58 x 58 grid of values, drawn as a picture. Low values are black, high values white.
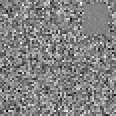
No overall slope runs across the table. No row or column stands out. In the top right lies a patch that is calmer than the rest. Fine speckle covers the field. The top right is the calmest part. No regular stripes run through it. Neither half mirrors the other.
